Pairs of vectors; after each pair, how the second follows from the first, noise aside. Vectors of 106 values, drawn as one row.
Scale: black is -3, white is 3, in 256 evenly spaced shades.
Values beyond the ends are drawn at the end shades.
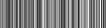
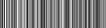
reversed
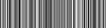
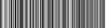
wrapped around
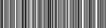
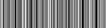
negated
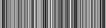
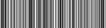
reversed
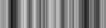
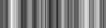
negated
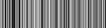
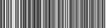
negated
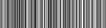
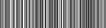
reversed
